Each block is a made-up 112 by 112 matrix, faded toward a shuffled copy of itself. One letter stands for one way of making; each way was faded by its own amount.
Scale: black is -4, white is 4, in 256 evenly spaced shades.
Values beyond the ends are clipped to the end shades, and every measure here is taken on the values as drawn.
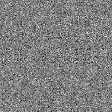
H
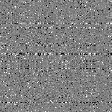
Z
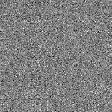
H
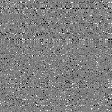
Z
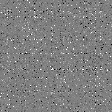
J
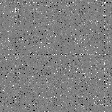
J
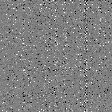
J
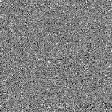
H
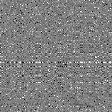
Z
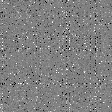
J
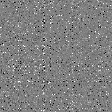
J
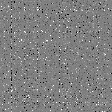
J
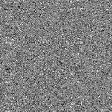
H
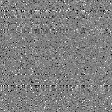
Z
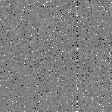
J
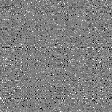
Z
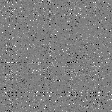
J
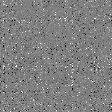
J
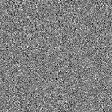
H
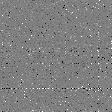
J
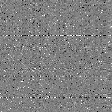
Z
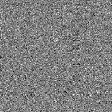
H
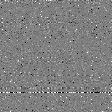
Z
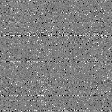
Z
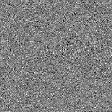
H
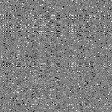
Z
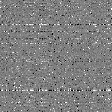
Z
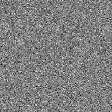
H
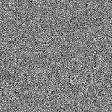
H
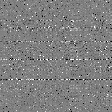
Z
